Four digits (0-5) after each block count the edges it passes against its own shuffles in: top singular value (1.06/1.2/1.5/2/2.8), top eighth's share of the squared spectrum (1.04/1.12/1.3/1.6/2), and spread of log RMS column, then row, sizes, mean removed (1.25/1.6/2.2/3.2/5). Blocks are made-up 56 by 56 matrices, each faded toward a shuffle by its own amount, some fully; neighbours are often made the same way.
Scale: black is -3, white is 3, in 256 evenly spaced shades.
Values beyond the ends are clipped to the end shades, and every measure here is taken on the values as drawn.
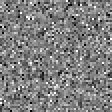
0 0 0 0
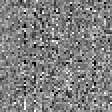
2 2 3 0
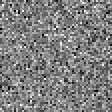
1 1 0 0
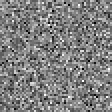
0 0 0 0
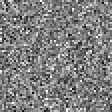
0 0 0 0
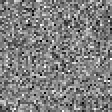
2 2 0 0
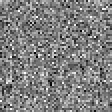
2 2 0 0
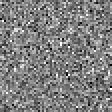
1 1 0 0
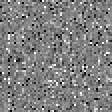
3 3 2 0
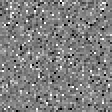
1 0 0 0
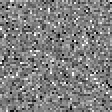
0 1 0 0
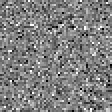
2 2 0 0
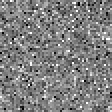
1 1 0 0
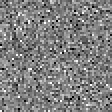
2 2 0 1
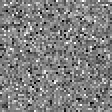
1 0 0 0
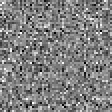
3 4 2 2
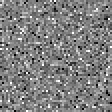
2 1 0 0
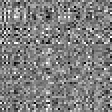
4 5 3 3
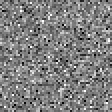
1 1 0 0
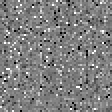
2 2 0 0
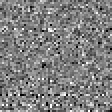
2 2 0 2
